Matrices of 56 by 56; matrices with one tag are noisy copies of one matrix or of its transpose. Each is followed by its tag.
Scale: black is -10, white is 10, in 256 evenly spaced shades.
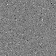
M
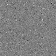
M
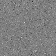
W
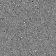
W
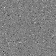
M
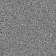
W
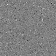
M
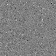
M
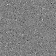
M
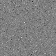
W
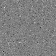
M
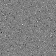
W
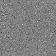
W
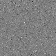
W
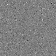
M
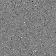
W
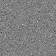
W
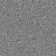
M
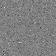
M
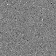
M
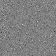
W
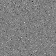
W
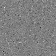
M
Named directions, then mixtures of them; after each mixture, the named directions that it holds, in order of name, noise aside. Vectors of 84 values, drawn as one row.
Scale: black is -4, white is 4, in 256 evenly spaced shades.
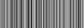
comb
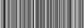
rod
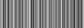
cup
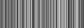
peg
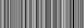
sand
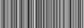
comb, rod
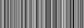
sand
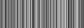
peg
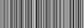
comb, sand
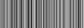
comb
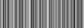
cup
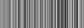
comb, peg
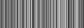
peg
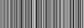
comb, sand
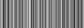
cup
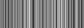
cup, peg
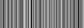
comb, cup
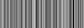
comb, sand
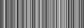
peg, rod
